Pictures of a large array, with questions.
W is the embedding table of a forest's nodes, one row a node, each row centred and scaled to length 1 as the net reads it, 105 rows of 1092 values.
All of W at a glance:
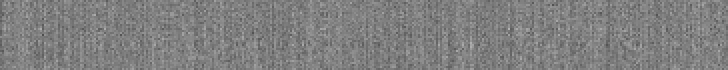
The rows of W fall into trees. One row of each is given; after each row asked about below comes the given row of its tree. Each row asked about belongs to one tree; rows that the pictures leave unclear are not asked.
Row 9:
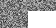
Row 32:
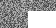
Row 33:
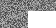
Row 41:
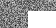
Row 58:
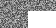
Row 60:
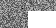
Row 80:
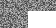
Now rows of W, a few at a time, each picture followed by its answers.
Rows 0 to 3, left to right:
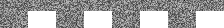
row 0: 80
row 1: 60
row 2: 58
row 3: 32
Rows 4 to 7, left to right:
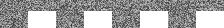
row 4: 33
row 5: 9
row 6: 9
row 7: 9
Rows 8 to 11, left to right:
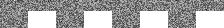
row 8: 33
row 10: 80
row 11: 32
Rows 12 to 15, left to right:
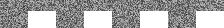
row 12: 80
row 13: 60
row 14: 58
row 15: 9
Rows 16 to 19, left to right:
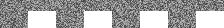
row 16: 33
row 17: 41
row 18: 58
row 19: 58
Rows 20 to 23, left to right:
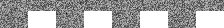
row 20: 32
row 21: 58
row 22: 58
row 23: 60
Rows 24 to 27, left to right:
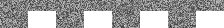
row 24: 58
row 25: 32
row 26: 9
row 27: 41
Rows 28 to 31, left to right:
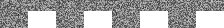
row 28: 9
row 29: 80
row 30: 58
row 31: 80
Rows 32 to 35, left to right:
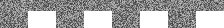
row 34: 60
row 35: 32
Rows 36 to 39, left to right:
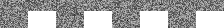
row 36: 41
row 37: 9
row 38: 80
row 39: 33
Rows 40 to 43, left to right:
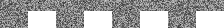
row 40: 9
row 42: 9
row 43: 9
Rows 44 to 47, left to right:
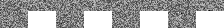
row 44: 9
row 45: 60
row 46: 58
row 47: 9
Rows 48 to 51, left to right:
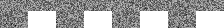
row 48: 32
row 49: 33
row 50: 32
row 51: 9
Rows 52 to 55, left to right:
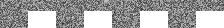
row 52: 9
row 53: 41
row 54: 41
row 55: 80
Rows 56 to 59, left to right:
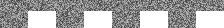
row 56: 33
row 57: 32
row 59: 33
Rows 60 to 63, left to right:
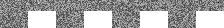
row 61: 32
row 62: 9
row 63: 60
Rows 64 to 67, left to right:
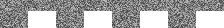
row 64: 60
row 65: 41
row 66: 60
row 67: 60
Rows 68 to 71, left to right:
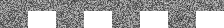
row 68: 60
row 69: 33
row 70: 80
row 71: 60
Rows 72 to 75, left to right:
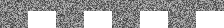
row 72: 33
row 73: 32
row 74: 33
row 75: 58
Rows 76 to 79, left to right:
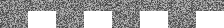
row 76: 58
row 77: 80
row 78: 58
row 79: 80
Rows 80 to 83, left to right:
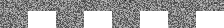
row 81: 41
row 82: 33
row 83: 80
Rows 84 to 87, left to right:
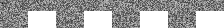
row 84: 80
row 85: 41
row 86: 32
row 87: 32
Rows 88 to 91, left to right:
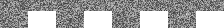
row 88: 80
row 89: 33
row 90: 32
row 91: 33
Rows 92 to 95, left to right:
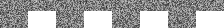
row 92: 58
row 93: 58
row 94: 80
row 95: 41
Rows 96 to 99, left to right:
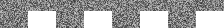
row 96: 60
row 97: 33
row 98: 60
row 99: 41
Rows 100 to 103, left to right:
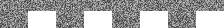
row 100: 58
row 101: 60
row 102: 32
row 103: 60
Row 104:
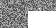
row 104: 60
